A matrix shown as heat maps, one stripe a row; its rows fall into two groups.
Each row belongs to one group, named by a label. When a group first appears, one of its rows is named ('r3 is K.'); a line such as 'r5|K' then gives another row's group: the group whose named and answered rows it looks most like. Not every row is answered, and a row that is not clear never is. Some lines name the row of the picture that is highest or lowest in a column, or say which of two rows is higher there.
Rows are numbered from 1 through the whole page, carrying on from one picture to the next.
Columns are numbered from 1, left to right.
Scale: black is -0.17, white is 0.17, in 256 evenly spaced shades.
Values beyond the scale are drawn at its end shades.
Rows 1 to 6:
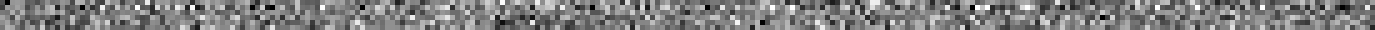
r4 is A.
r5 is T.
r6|T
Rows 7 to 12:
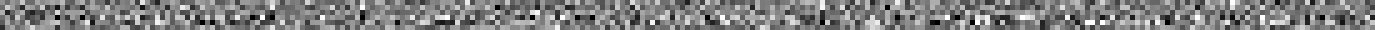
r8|T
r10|A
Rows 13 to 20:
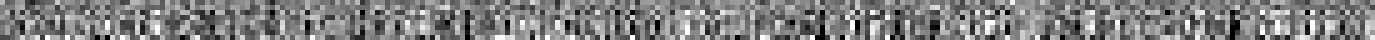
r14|A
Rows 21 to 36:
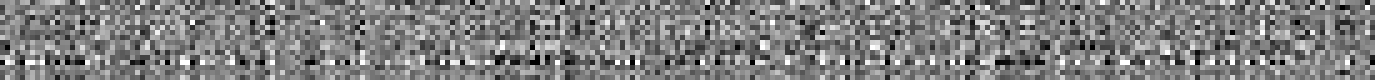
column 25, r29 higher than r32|Yes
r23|T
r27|A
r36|T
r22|A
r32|T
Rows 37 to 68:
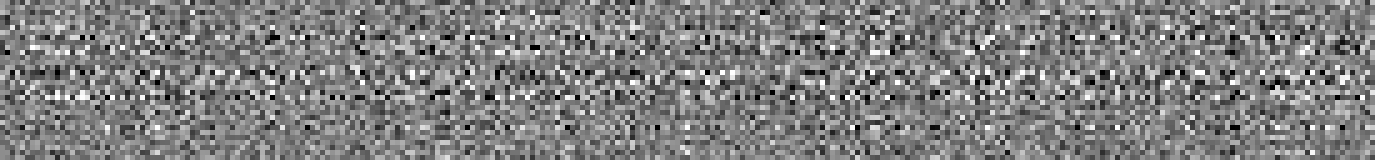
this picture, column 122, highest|42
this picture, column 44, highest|51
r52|A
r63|T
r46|T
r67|A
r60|T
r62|A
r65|A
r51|A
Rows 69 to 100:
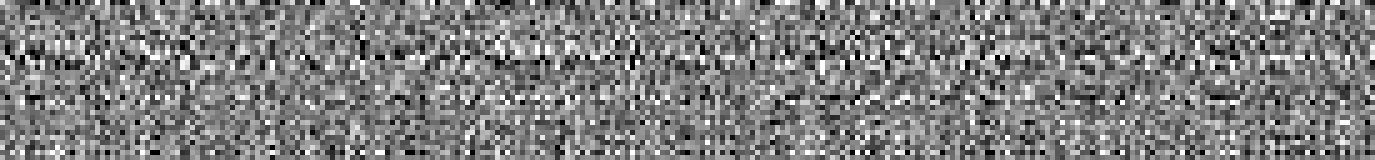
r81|T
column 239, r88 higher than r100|Yes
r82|T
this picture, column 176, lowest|93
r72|A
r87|A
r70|T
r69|T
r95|T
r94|T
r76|T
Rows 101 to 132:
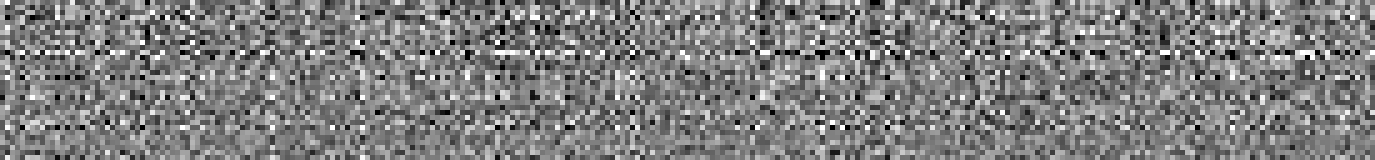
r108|A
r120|T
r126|T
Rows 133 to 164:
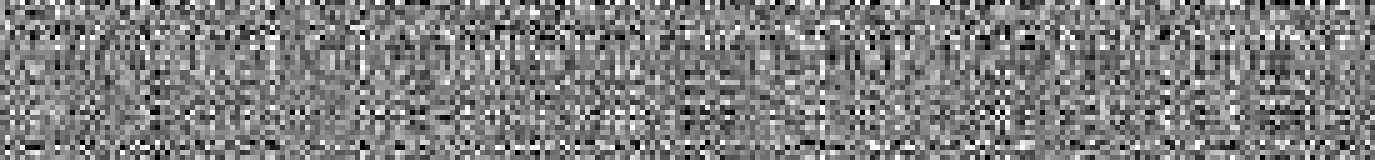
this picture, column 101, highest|144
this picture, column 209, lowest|155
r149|A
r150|T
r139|A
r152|T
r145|T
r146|T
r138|T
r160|T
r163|T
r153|A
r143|T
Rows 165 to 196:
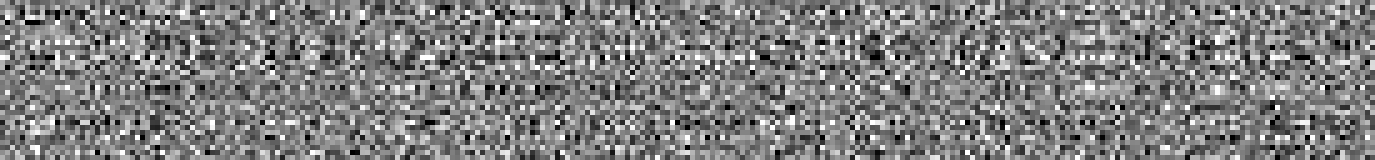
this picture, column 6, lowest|169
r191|T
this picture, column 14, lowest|167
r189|T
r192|A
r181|A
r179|T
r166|A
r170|A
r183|T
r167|T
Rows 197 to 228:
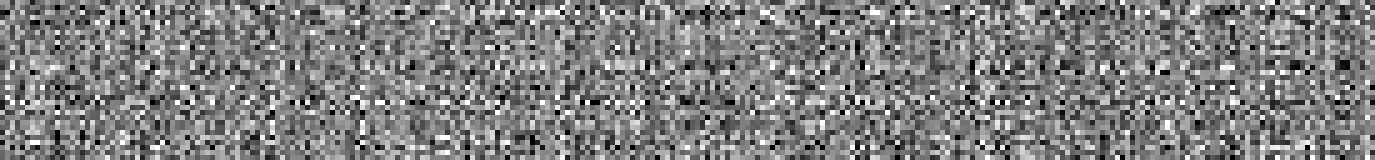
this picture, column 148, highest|201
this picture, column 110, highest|199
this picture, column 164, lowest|225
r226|A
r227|A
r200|A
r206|T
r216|T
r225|T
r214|T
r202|A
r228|A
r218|T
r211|A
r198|A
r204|A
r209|A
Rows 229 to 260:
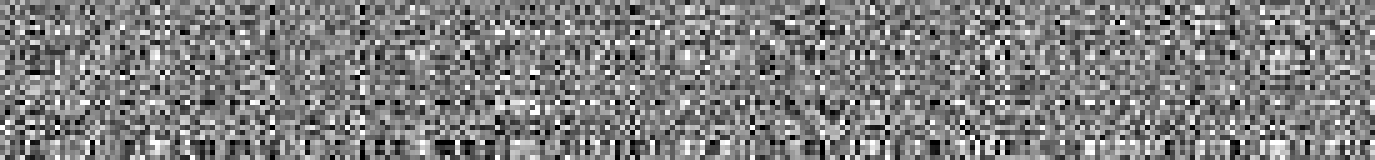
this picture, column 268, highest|253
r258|A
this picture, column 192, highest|249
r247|T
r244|T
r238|T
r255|T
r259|A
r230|A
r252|T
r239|A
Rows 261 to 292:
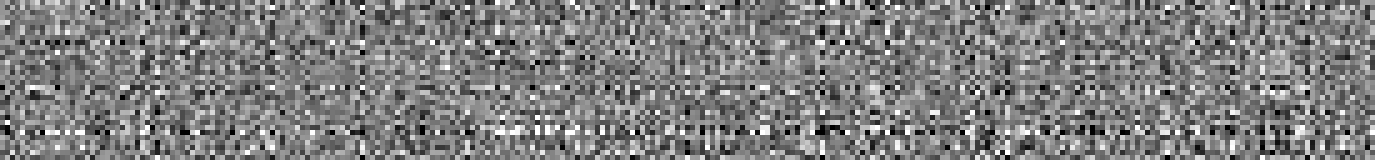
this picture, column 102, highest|278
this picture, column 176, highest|286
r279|A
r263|A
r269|T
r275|A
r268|A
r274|A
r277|A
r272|A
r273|T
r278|T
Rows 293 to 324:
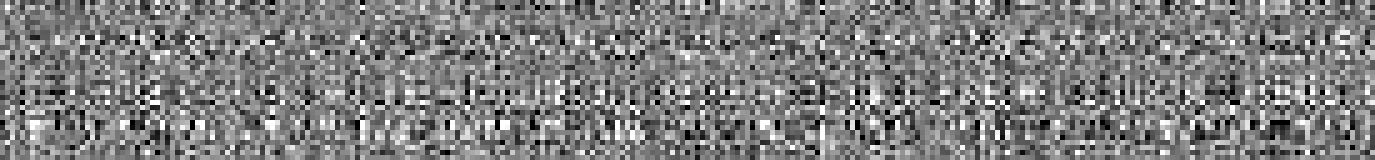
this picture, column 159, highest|322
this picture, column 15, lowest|322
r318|T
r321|T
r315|T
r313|A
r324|T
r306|T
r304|A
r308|A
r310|A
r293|A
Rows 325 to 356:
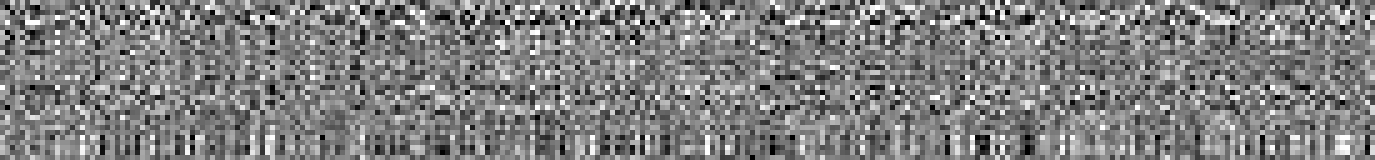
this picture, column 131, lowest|329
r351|T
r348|T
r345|A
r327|A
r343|A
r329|T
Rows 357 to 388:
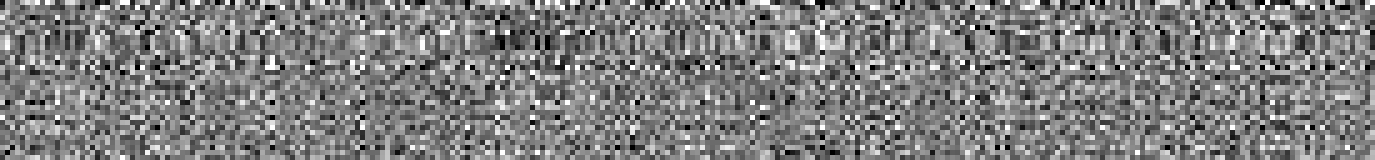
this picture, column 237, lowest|386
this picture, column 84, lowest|357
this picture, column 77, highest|363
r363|A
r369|T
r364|T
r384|A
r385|T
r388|T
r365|T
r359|T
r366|T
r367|A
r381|T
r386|A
